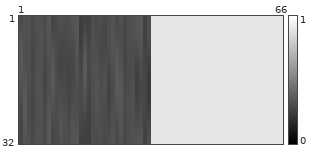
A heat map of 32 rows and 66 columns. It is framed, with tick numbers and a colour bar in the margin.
It is made of 1 by 2 panels. Panel 1,1: low, streaked downward, faint in contrast. Panel 1,2: very high, flat.
